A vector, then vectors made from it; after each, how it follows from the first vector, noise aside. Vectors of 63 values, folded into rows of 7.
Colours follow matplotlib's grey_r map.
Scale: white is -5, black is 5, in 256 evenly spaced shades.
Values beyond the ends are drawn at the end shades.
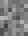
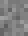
shrunk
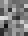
scaled up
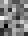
scaled up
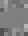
partly zeroed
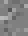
partly zeroed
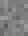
shrunk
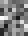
scaled up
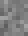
shrunk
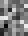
scaled up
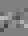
partly zeroed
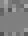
partly zeroed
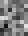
scaled up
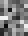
scaled up
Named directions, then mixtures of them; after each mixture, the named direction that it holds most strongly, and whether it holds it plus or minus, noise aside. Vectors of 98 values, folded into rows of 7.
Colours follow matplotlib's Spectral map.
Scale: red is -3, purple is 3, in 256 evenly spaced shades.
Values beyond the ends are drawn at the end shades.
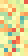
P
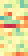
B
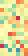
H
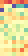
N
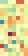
H, plus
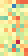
H, plus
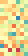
H, minus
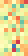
P, plus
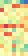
N, minus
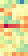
B, plus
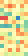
B, minus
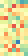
H, minus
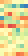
B, plus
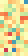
P, minus
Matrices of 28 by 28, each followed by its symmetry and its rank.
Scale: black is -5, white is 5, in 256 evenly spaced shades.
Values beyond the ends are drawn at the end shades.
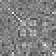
symmetric, rank five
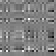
neither, rank two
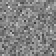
neither, full rank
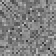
symmetric, full rank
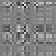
neither, rank two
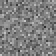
neither, full rank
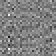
neither, rank five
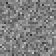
neither, full rank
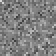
symmetric, full rank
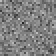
symmetric, full rank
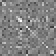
symmetric, rank five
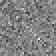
symmetric, full rank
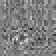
neither, rank five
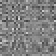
neither, rank five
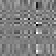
neither, rank two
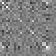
symmetric, rank five
